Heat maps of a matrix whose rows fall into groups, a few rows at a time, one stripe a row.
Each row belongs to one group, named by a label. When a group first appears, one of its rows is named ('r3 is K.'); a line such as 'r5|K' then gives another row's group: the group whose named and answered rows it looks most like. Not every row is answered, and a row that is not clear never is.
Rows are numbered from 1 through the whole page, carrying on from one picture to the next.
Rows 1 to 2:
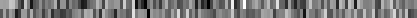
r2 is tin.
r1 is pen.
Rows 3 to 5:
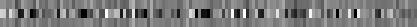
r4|pen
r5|tin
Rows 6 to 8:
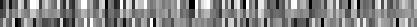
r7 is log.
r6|log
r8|tin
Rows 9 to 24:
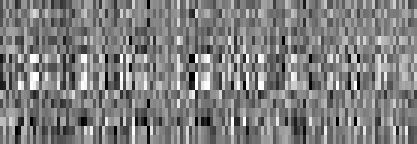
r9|tin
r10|log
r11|tin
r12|pen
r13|tin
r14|pen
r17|log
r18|log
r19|pen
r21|pen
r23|tin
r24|tin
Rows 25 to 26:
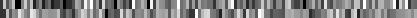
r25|tin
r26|log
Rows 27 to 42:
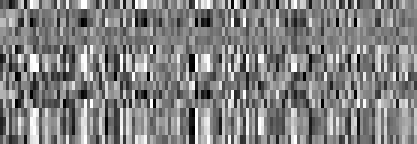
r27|log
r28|pen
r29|pen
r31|pen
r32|tin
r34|log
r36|pen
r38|tin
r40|log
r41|log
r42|log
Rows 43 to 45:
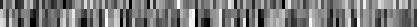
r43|tin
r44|pen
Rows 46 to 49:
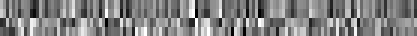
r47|pen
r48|log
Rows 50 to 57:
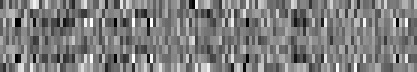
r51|pen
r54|pen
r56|tin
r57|log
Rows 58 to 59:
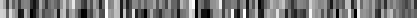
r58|pen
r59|pen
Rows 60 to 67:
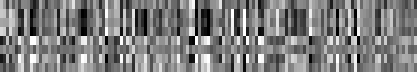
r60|pen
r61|pen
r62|pen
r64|log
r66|log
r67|log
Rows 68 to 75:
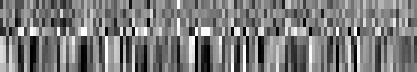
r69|tin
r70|tin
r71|log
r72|pen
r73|pen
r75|pen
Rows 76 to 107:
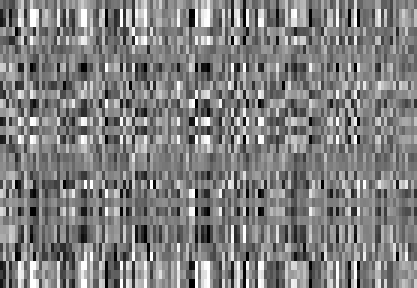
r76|log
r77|log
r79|tin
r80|log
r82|pen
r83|pen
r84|pen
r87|pen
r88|pen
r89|log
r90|pen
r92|log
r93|tin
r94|tin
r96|tin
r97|pen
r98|pen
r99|pen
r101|pen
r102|pen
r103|tin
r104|tin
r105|log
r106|log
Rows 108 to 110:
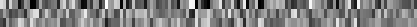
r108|pen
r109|log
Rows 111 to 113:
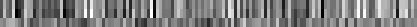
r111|tin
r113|pen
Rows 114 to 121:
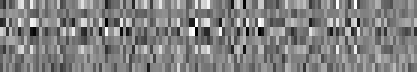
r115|pen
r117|pen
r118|pen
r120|tin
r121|tin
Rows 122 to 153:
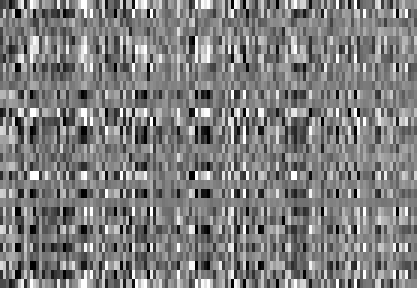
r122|log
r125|tin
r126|log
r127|log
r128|log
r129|tin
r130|tin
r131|log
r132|pen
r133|pen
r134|log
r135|tin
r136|pen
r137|pen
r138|tin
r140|pen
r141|log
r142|tin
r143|pen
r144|tin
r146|tin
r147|pen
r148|pen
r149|tin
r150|pen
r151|pen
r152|tin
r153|log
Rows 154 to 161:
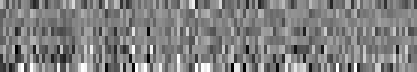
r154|pen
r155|log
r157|tin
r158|log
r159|tin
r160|tin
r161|log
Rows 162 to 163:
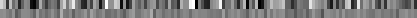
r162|pen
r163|tin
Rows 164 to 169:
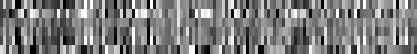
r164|tin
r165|log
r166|tin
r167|tin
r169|pen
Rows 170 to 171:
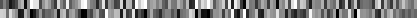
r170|log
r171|pen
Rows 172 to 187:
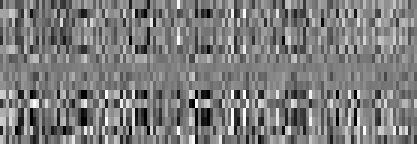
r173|pen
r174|tin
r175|tin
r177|pen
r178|log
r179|tin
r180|pen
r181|tin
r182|pen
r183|log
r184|pen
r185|pen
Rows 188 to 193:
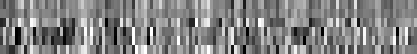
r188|log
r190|log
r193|log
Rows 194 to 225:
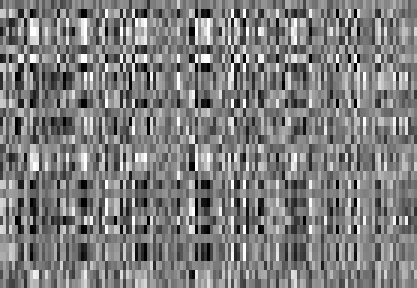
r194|tin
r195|pen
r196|log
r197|log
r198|log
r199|pen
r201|pen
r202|tin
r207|tin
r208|tin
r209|pen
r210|log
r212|log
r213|tin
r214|pen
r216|pen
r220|tin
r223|tin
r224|log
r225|log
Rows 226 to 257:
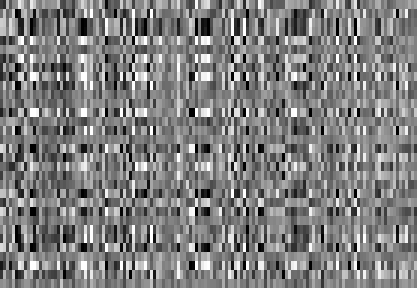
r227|tin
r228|pen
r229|pen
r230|log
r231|pen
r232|log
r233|tin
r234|log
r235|tin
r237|tin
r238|log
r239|pen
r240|tin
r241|tin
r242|pen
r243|tin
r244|log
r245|tin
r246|tin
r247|pen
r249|pen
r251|tin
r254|log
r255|log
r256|tin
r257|tin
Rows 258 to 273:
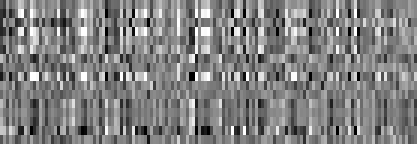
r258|log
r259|log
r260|tin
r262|log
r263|log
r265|tin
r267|tin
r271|pen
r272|pen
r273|tin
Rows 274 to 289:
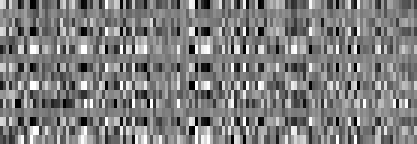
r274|pen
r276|tin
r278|log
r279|log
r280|tin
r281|pen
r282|tin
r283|log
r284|pen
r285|tin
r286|tin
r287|pen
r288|log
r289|log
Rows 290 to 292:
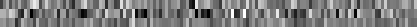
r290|log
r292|tin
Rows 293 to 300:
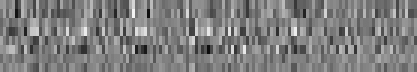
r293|tin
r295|log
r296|log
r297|pen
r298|pen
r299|tin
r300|pen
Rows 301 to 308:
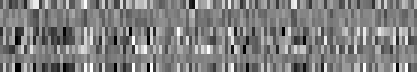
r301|log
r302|pen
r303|pen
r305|tin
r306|log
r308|tin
